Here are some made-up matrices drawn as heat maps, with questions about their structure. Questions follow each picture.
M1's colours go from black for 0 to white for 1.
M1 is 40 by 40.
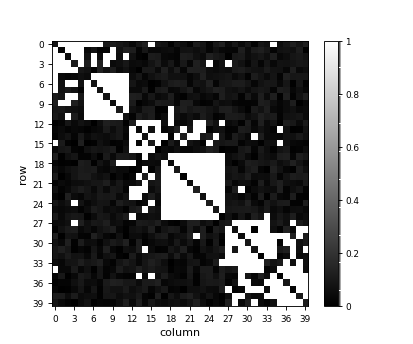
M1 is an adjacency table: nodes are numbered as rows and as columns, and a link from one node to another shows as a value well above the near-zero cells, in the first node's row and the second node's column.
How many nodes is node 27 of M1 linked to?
8
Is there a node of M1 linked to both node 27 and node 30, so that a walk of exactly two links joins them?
yes
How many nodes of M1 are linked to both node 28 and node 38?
3
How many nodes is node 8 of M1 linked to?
8
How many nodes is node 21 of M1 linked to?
10
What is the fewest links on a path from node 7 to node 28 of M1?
4
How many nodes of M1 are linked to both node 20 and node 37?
0
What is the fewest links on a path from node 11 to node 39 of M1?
5
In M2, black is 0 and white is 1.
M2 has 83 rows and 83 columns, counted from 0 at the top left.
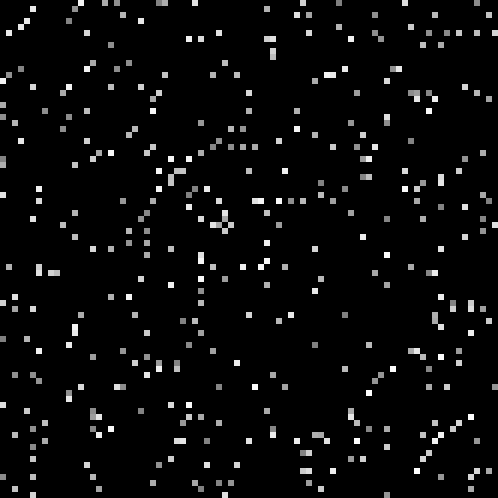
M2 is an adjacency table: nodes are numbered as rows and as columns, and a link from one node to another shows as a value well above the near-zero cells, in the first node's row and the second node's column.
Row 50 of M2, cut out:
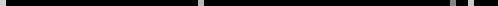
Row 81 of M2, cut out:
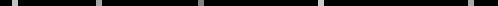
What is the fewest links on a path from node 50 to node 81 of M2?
2
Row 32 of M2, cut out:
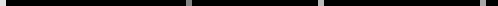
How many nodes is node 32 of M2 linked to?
4
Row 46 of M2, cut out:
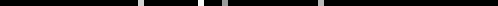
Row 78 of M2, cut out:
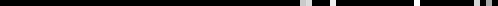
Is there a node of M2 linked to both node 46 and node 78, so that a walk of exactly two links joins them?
no
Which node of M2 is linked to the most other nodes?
node 33
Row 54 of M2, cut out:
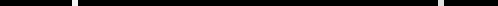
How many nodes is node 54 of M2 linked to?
2
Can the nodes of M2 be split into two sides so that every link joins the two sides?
yes
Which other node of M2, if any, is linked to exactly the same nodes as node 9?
node 8
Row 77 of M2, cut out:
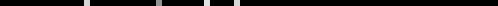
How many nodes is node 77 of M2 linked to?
4
